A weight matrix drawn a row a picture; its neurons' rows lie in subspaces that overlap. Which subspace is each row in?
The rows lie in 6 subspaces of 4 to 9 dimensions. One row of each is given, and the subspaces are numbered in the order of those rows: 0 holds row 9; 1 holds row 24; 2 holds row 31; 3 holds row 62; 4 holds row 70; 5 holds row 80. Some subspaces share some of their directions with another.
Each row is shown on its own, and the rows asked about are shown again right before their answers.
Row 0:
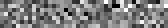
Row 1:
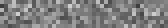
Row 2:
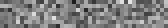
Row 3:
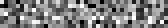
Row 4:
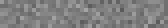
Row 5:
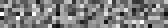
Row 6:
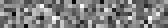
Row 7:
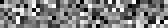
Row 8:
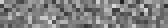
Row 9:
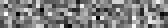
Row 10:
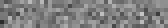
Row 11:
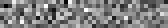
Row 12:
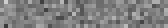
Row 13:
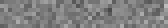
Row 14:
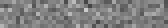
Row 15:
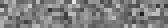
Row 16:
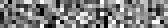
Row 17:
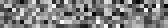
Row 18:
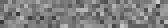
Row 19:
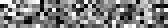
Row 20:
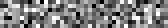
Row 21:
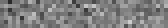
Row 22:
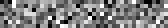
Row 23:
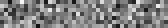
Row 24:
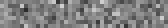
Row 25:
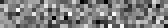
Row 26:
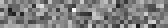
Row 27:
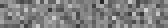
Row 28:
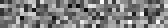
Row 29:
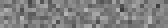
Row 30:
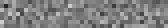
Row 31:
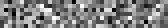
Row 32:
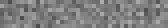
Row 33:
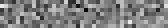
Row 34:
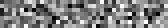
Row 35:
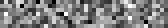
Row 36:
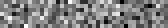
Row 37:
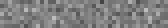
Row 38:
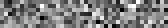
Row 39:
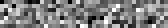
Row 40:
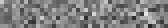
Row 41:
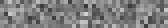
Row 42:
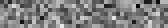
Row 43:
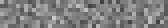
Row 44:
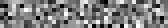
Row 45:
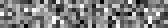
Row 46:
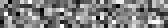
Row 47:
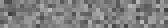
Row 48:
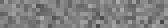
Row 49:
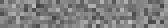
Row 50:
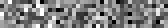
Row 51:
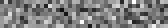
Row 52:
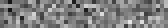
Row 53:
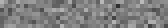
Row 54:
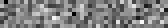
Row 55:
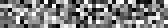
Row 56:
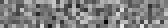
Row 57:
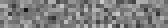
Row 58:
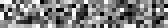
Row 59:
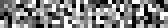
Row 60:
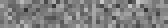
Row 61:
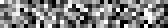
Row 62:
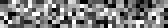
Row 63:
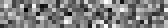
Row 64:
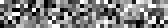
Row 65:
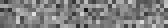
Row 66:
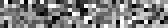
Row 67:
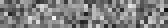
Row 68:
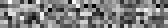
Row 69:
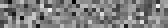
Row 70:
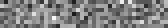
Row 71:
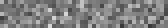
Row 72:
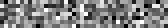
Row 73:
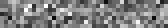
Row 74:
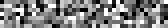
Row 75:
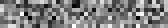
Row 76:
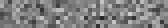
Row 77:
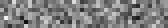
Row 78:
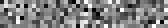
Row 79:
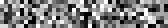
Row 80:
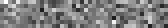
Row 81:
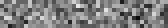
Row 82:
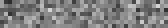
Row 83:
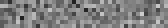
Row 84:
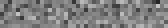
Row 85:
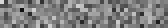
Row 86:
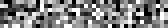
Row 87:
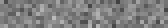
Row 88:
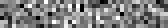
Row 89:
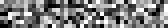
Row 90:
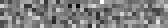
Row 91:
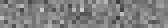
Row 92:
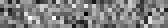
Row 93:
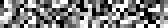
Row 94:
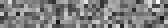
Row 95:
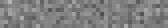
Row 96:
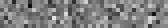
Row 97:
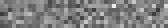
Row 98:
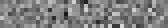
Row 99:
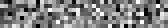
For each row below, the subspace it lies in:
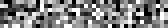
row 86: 0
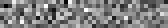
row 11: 1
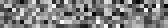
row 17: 3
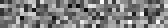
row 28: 2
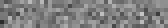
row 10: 1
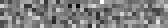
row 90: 0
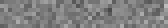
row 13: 1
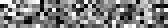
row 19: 5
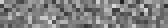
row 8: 3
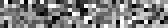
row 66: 4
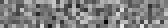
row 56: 5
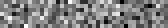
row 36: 1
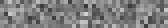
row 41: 4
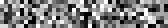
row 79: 5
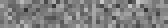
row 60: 3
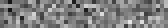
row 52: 4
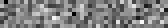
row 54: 4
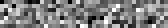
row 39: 5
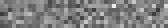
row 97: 3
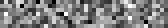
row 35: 5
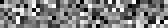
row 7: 3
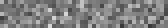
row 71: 1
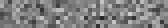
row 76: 5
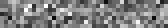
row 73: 3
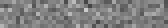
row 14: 1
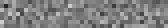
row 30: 1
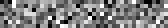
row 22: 1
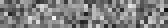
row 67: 4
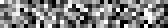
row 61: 5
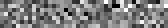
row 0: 3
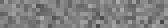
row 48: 5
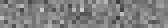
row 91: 0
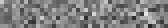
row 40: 5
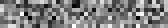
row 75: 4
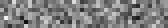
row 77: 3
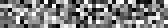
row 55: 4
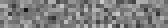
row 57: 1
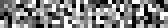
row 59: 0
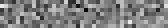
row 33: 1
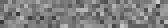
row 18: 1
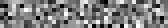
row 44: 1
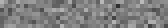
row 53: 5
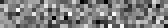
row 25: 1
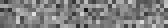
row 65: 4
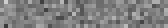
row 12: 4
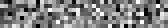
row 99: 0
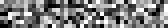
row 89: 3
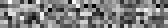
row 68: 4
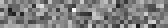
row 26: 5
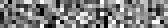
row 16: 5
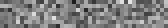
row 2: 4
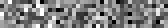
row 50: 5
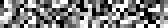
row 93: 5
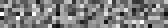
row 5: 3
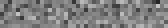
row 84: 1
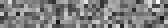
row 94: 1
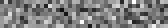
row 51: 3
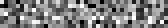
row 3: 5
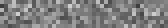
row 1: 3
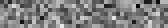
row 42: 3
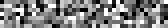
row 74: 3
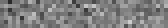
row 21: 4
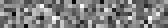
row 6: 2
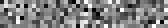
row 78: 2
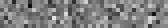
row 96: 3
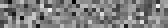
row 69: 2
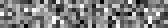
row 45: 2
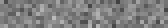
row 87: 0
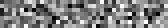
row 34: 2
